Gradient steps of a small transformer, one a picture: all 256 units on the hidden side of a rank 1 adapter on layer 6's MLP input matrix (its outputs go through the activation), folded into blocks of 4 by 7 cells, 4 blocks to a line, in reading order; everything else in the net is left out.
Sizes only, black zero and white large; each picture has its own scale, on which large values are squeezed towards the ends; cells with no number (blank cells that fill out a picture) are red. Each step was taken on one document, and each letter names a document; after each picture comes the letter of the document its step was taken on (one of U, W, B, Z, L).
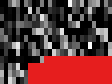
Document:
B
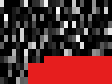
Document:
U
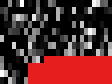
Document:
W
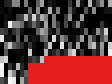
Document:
B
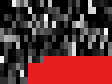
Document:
B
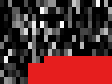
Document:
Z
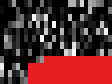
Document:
B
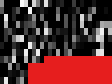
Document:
U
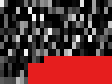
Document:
U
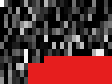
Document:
U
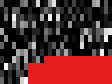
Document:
Z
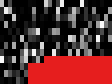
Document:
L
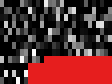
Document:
L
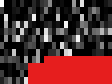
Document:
U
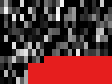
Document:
L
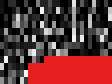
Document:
Z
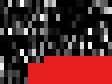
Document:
W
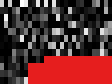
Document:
U
